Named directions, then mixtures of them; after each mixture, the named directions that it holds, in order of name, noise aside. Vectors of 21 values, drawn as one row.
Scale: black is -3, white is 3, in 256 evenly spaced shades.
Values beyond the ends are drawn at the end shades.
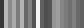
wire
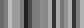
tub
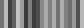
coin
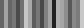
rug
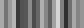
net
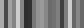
rug, tub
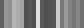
tub, wire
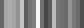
rug, wire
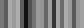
tub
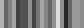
net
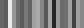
coin, tub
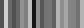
coin, rug, wire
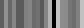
rug, tub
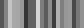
tub, wire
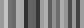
coin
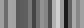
net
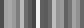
wire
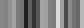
coin, net, tub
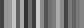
net, tub, wire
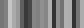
tub
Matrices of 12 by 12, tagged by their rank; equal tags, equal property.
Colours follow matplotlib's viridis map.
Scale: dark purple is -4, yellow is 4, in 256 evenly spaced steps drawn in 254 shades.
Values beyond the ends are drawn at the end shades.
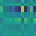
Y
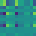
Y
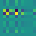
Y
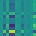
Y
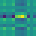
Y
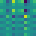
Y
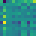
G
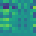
G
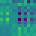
G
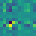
G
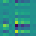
Y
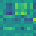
G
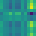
Y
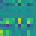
G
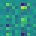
G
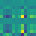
Y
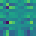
G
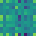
G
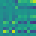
G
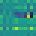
G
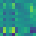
G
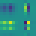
Y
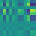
Y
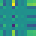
Y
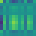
Y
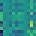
G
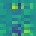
G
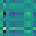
Y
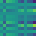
Y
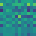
G
